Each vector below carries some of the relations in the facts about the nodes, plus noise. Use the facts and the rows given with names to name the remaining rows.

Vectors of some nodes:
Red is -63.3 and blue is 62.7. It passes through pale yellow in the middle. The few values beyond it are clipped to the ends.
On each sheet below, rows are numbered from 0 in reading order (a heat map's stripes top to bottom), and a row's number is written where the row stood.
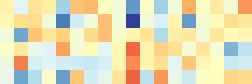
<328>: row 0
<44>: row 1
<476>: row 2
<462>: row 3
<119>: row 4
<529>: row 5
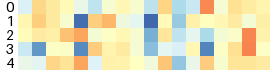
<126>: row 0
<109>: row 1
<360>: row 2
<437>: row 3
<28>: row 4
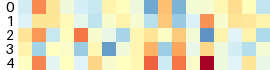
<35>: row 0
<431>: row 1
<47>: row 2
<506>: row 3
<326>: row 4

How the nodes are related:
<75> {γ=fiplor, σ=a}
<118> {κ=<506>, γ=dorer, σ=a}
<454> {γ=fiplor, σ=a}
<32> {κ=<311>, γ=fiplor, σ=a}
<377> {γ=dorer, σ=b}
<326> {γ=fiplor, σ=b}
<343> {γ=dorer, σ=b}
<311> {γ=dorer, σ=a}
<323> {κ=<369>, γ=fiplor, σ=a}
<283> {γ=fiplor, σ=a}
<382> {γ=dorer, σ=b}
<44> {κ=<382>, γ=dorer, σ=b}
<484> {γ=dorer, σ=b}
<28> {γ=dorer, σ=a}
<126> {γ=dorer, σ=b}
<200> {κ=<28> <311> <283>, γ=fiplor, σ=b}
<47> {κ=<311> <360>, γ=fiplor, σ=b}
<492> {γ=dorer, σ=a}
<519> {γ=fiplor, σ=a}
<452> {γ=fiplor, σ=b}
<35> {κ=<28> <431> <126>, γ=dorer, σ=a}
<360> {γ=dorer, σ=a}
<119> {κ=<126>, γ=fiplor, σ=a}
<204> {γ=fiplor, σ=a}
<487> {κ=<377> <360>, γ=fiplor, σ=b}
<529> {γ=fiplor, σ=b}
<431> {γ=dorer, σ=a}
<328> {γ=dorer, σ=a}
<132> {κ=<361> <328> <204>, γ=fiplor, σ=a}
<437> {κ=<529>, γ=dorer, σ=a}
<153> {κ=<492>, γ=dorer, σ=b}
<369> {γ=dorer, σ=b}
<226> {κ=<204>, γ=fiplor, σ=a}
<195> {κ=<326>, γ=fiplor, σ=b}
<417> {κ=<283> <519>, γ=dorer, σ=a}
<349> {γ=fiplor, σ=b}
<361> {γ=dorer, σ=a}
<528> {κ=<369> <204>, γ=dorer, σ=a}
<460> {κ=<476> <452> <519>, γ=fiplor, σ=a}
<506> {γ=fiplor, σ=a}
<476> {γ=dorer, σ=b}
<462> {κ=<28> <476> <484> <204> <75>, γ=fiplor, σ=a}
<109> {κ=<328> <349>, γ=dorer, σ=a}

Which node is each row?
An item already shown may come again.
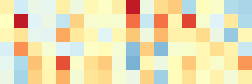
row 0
<460>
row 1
<195>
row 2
<226>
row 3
<35>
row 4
<369>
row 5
<484>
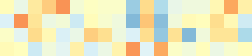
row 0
<311>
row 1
<35>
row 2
<417>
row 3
<454>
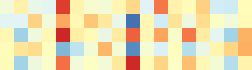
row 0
<323>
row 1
<528>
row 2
<204>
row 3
<382>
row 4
<75>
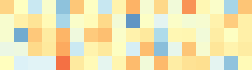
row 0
<349>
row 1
<343>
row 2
<476>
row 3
<28>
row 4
<226>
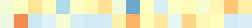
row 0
<343>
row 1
<119>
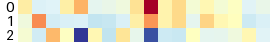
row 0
<283>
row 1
<119>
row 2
<118>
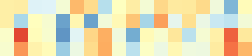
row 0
<132>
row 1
<506>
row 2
<153>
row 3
<492>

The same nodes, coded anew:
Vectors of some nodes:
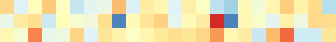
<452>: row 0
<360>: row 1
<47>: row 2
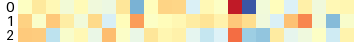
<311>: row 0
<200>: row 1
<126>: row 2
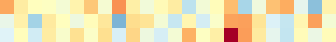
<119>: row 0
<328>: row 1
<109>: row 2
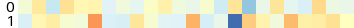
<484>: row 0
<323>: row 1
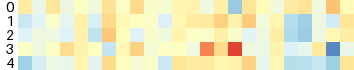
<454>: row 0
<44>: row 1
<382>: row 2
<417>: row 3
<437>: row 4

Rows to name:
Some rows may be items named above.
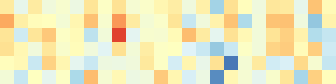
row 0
<454>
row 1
<119>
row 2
<460>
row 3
<75>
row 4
<476>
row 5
<529>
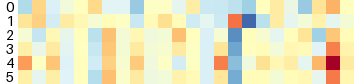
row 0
<369>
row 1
<28>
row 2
<529>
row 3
<506>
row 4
<326>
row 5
<506>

